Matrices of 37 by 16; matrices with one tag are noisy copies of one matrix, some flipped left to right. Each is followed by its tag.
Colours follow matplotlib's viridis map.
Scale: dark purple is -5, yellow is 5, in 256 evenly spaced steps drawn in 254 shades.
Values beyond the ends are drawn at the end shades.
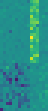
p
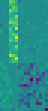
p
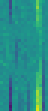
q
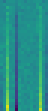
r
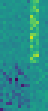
p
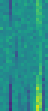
q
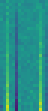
r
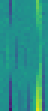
q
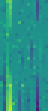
q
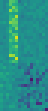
p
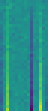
r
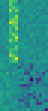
p
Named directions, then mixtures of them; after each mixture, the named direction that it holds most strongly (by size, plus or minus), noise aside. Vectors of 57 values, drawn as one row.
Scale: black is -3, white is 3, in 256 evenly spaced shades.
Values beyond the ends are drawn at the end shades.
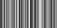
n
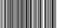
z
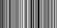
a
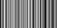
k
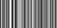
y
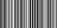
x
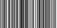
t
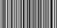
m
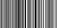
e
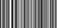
y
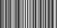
k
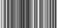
a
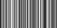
k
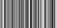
z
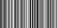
x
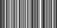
z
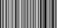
k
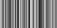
n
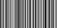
k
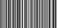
m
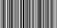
m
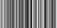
z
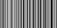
m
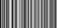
y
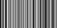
k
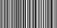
e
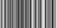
z
